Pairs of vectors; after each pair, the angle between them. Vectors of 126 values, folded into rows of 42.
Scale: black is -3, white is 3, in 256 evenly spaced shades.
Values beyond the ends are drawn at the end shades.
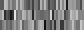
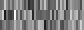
nearly parallel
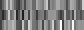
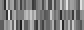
partly aligned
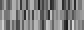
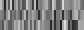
partly opposed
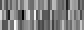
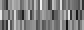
partly aligned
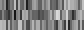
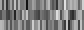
nearly parallel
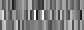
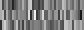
nearly parallel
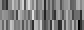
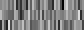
orthogonal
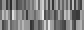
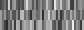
orthogonal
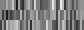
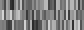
partly opposed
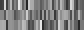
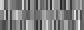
partly opposed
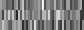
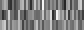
partly aligned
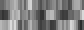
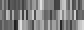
partly opposed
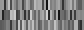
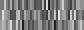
nearly opposite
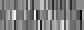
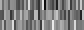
partly aligned
